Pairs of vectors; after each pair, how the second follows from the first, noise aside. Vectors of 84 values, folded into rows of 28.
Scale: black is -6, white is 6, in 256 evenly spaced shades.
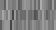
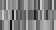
scaled up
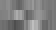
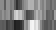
scaled up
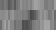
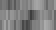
copied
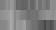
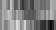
scaled up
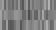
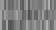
copied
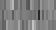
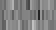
copied
